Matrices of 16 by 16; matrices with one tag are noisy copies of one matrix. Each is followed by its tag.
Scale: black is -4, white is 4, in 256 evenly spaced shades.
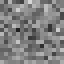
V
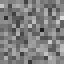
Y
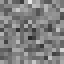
V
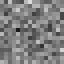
V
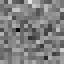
V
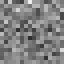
V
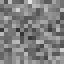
V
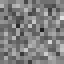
Y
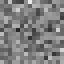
V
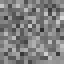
Y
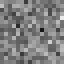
Y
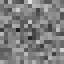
V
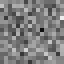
Y
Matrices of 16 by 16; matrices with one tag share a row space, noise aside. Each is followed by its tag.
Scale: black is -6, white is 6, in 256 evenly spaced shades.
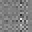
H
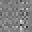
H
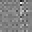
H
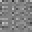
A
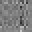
H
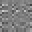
A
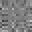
A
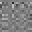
A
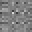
A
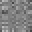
A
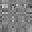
A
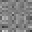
A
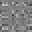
A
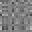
A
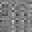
A
